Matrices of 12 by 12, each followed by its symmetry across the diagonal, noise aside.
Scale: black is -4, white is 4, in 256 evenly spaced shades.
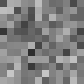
neither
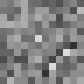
symmetric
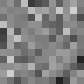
symmetric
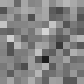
neither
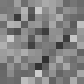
symmetric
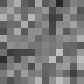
symmetric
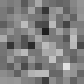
symmetric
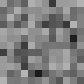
symmetric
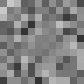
symmetric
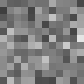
neither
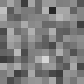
neither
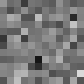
neither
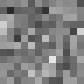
neither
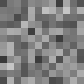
symmetric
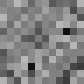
symmetric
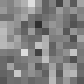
neither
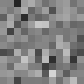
neither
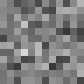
neither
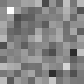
symmetric
